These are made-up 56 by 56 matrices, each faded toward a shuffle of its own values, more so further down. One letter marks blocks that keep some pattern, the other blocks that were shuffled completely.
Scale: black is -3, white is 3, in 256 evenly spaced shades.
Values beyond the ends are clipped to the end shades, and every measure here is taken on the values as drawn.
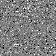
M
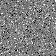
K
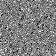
M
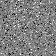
K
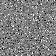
K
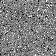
K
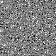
M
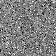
K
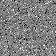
K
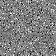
M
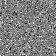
K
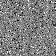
K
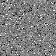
M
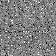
M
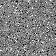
K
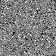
K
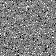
K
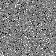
K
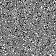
K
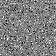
M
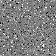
M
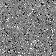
K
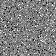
K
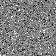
K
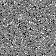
K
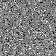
M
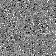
K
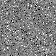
K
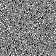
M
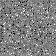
M
